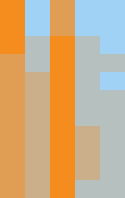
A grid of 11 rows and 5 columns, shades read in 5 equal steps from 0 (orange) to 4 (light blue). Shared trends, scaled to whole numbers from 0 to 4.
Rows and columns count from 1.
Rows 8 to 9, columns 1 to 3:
1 2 0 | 1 2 0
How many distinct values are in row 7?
4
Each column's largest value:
1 4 1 4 4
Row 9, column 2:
2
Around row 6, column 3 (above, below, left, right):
0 0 2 3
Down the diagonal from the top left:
0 4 0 3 4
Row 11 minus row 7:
0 0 0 0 0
